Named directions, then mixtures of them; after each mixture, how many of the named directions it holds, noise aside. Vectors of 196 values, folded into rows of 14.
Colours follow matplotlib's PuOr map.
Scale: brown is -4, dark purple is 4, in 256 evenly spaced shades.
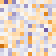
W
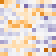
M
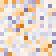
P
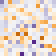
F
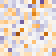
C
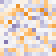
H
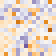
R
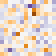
two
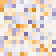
three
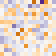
two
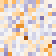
one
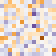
two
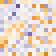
two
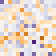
one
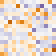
three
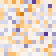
two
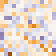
three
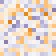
one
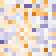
three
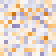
two
